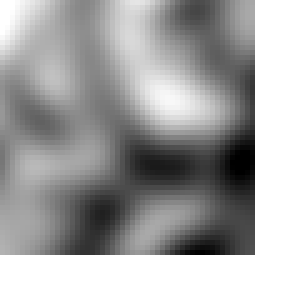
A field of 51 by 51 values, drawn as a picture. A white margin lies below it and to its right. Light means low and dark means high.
Average level on the scale: 50%. Mirror symmetry: none. Histogram: bell-shaped. Slope: up to the bottom right.
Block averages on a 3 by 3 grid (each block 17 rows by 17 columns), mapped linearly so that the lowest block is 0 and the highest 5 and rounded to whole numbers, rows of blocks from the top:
0 0 3
2 2 3
2 4 5
